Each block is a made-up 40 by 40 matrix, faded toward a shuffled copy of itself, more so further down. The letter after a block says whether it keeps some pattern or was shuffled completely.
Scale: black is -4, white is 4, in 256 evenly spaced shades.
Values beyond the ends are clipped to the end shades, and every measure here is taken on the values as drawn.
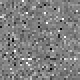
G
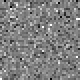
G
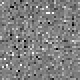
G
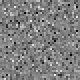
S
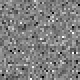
G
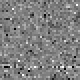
G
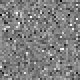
S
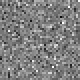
G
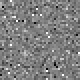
S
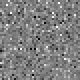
G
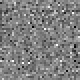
G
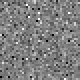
S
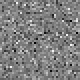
G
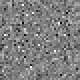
G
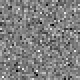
S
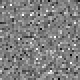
G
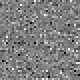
G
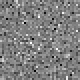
S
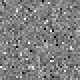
G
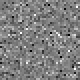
G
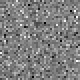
S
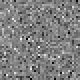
G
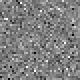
G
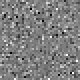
G
